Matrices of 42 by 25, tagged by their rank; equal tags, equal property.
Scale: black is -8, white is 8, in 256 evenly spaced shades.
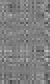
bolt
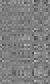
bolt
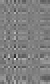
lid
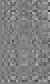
bolt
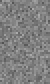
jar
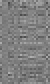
bolt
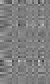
lid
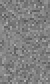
jar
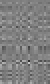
lid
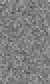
jar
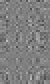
bolt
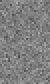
jar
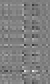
lid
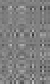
lid
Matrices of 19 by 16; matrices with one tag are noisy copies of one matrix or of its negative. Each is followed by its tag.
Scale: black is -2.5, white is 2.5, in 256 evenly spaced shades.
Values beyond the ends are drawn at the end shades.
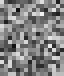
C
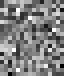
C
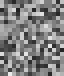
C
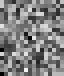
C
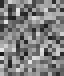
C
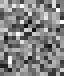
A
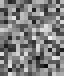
C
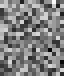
A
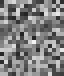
C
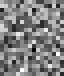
A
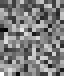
A
